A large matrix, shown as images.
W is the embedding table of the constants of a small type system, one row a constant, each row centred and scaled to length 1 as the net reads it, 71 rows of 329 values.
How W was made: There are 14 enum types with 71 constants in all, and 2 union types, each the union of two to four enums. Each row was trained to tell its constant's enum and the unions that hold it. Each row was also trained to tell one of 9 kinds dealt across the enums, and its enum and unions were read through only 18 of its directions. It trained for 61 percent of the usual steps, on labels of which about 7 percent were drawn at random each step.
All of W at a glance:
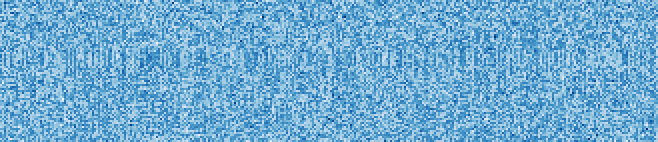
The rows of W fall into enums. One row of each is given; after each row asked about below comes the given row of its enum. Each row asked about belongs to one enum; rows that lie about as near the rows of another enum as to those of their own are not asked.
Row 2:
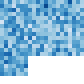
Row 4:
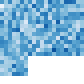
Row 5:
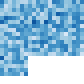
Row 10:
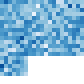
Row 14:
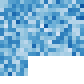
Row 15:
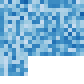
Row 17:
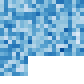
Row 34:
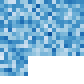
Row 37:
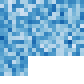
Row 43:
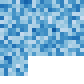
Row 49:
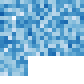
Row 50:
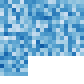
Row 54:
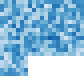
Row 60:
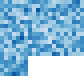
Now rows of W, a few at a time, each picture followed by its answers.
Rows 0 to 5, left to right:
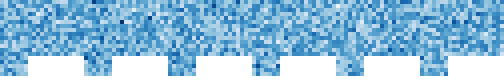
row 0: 34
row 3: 43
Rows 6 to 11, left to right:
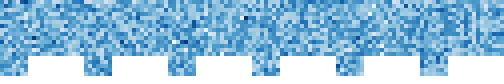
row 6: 60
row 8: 50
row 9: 17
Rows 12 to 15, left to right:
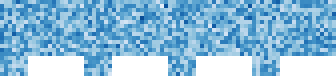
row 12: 43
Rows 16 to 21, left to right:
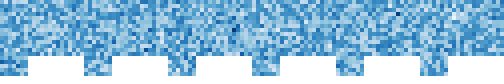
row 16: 34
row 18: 17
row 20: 43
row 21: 15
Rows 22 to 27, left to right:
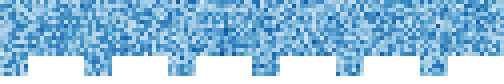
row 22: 54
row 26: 37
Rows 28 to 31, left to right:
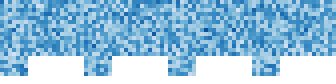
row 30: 34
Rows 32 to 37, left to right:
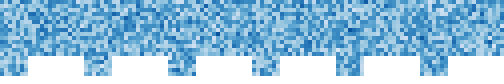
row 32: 37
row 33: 54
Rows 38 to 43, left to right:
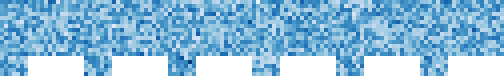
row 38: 43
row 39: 37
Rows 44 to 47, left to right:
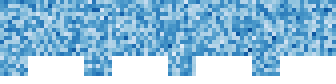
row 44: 43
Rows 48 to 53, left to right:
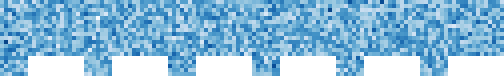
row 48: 17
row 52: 15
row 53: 37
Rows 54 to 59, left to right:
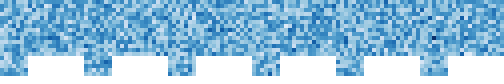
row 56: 37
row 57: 54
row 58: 34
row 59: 54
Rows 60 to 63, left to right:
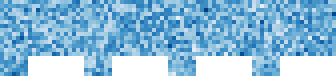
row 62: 49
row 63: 4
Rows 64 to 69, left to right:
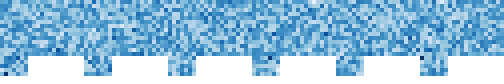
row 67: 10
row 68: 34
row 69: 15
